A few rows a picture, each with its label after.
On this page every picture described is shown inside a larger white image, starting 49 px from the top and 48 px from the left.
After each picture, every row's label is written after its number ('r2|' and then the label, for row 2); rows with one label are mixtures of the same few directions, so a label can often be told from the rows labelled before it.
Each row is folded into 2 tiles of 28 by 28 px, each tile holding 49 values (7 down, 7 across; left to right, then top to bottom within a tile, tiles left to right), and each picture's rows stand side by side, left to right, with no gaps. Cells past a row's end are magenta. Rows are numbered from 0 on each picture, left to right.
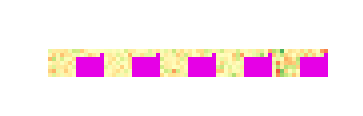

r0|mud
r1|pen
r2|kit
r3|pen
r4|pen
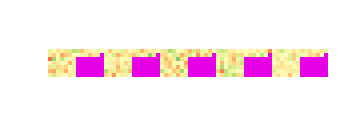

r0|mud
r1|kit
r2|pen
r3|pen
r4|pen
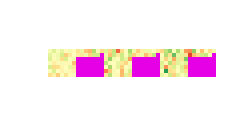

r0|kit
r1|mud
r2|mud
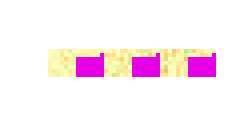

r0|pen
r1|kit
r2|mud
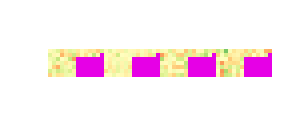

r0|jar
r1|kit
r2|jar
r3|pen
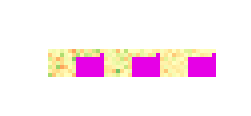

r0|jar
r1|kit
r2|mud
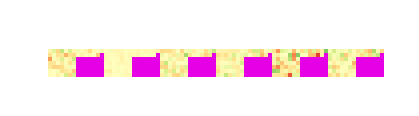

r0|mud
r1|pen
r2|pen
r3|kit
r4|pen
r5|kit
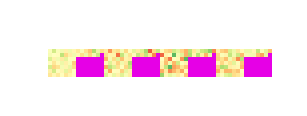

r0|kit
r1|kit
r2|jar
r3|jar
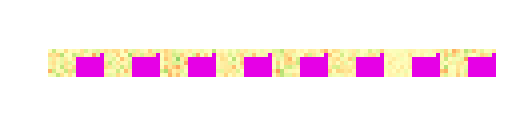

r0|kit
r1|pen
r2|pen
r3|pen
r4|pen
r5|jar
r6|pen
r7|mud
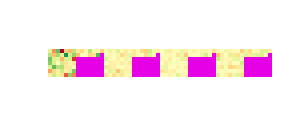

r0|mud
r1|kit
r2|pen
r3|jar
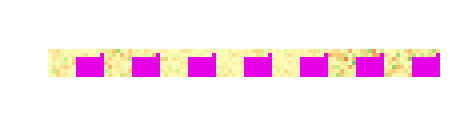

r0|pen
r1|mud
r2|mud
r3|kit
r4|kit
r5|kit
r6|jar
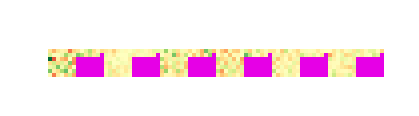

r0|mud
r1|pen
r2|kit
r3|mud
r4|mud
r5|jar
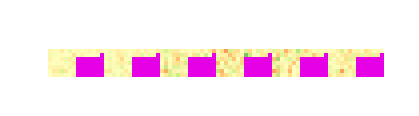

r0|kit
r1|pen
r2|pen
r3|mud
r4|mud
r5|kit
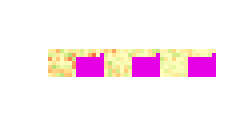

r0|jar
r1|pen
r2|mud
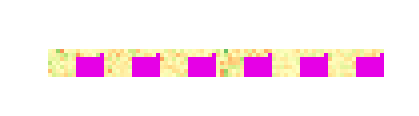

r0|mud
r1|mud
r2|mud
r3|pen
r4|jar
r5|jar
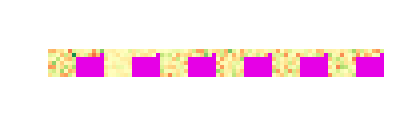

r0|pen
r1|jar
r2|kit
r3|mud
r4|kit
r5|jar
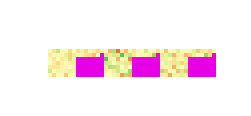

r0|pen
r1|mud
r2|kit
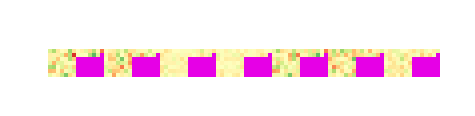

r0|pen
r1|pen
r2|jar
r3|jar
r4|pen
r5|mud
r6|pen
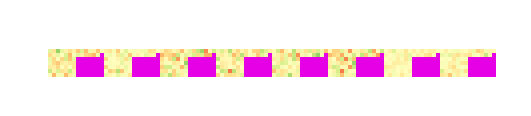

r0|pen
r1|kit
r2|kit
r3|kit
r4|pen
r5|kit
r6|pen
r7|kit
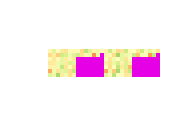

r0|kit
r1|kit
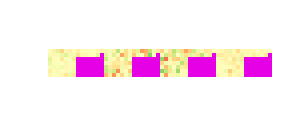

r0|mud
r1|kit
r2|mud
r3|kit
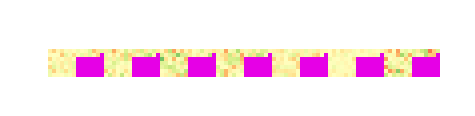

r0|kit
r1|pen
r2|mud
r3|pen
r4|jar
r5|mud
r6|kit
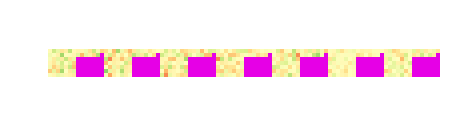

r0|kit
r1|mud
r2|jar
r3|mud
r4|pen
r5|mud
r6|pen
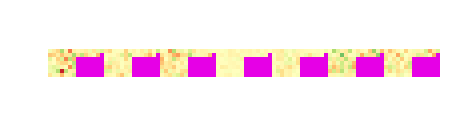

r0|kit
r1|pen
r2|mud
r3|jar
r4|pen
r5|kit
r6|kit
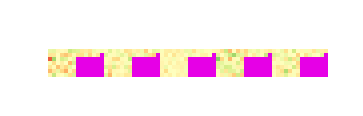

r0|mud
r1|jar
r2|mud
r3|mud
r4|kit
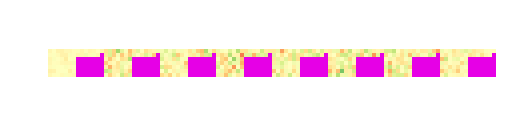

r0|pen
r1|mud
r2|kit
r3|pen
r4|pen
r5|kit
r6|pen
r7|mud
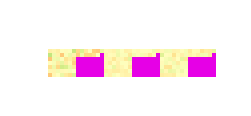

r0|jar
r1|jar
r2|jar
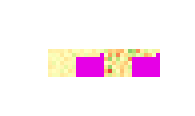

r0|pen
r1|mud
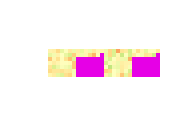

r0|jar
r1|mud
